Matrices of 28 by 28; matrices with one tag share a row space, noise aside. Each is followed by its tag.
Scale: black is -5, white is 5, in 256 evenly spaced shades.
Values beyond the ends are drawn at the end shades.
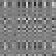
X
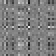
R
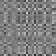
X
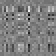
R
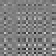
X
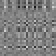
X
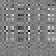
R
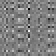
R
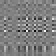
X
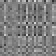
X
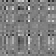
R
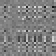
X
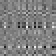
X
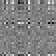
R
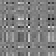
R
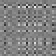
X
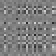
X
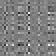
R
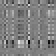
R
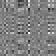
R
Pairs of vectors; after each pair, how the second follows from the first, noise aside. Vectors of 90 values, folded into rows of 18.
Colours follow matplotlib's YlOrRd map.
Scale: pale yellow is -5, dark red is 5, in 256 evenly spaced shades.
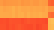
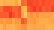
wrapped around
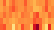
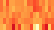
negated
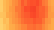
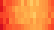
negated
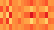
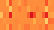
partly zeroed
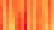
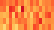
shuffled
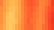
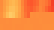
partly zeroed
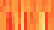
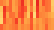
wrapped around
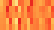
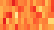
shuffled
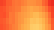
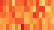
shuffled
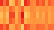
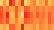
negated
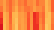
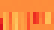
partly zeroed
